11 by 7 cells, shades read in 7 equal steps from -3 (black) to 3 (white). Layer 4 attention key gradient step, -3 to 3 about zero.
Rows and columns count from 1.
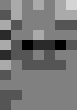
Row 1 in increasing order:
0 0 0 1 1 1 2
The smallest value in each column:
-2 -1 -3 -2 -2 -3 -1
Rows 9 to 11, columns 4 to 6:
0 0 0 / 0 0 0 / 0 0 0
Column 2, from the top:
1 1 -1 0 -1 -1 0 0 0 -1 0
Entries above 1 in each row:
1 0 0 0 0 0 0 0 0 0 0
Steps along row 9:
same same same same same same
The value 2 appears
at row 1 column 7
